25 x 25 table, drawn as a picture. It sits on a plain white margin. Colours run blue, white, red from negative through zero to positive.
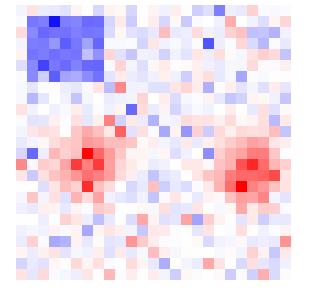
The ninth with the lowest average is the top left. On average the colour sits 50% of the way up the scale. In the top left lies a patch that is lower than the rest. The halves do not mirror each other. Two bumps rise from the field.
